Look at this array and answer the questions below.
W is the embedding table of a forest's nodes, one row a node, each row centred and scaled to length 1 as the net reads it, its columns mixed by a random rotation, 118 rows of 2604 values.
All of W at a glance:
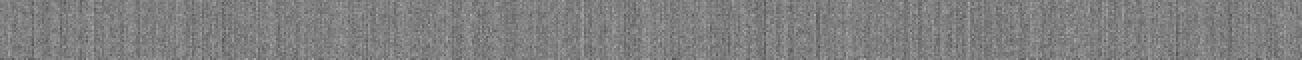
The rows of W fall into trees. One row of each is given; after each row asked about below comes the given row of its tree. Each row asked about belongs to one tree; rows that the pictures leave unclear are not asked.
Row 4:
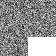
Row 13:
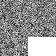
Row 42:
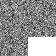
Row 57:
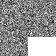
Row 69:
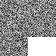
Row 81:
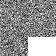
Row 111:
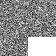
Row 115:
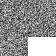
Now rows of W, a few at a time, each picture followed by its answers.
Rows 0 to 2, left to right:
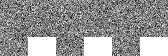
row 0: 69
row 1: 42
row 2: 115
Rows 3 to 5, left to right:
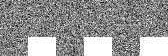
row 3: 13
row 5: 81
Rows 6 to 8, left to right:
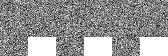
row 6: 111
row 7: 81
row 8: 69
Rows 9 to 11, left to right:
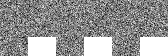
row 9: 81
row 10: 42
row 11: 111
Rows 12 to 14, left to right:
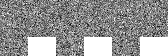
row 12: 69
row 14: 57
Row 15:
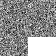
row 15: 4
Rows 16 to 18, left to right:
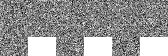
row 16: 4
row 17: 81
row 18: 81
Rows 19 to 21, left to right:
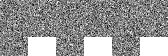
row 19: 69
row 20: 4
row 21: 69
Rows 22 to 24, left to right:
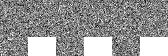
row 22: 115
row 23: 57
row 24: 81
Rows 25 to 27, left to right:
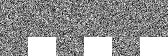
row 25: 57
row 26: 81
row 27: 115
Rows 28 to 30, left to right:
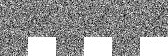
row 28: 42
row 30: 42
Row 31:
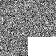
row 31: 57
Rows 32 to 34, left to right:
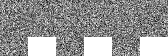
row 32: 57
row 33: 81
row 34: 42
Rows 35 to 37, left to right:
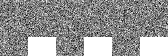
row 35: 111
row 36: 69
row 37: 42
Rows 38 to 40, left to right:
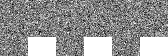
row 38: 4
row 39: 57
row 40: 111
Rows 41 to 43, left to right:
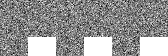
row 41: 4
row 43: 81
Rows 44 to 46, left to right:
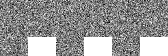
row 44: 4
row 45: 57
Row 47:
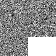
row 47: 42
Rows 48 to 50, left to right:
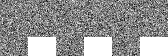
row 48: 57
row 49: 111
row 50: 13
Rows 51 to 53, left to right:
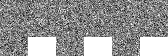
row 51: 81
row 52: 57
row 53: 111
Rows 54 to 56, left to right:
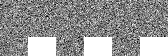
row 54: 13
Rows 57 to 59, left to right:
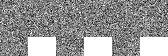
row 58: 42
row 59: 13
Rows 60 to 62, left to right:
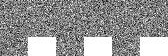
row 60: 13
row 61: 57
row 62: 13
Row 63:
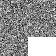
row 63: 4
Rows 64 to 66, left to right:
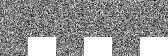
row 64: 57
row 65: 42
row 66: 42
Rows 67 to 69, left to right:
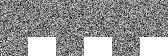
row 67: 115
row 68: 42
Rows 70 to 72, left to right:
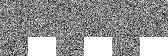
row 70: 81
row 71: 111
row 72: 69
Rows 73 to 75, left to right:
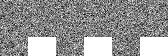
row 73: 13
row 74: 13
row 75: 111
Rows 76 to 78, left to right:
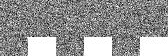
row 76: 69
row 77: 81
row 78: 42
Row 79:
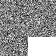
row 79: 81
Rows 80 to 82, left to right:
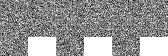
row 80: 111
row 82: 81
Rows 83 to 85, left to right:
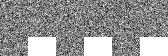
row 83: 13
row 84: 42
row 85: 69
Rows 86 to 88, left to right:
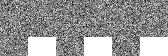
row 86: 111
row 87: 81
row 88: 81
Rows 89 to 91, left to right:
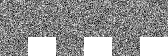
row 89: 111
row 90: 42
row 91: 57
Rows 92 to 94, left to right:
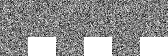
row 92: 57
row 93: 57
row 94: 57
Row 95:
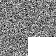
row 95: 42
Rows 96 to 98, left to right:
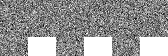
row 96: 115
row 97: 57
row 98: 69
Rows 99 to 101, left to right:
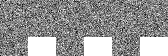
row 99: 13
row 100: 57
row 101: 111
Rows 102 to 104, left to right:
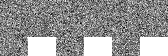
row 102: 69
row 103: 81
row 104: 111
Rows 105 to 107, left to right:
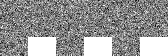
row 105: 13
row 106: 42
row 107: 115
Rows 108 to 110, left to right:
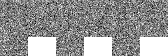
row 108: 111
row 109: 42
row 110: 4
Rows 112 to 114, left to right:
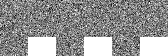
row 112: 42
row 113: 13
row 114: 81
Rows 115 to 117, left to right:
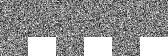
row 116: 115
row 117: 57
